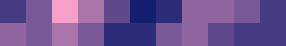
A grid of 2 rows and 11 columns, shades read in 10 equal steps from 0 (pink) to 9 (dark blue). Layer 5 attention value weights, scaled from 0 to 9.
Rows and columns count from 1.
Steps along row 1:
down down up up up down down same up up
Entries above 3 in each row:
9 10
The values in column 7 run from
5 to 8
